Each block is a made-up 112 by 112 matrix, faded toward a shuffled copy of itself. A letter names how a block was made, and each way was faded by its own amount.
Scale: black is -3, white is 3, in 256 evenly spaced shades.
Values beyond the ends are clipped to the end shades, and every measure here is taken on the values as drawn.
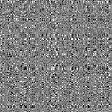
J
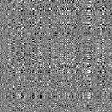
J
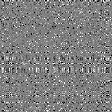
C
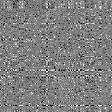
C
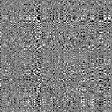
J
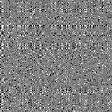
C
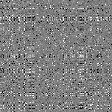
C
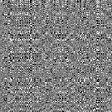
J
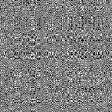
J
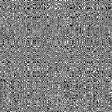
J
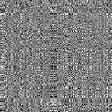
J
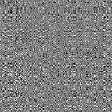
J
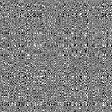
J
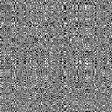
J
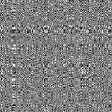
J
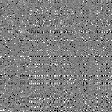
C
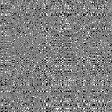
C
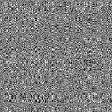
J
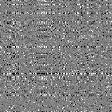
C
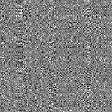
J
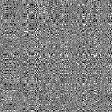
J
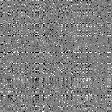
C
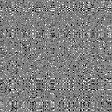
C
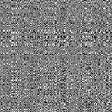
J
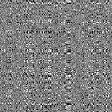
J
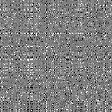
C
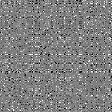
C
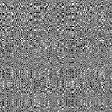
J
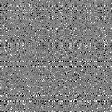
C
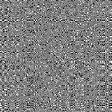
C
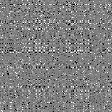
C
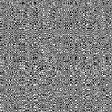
J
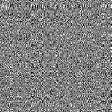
J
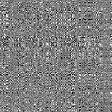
J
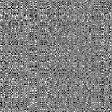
J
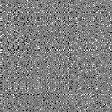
C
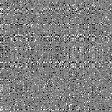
C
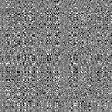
J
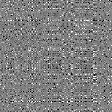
C
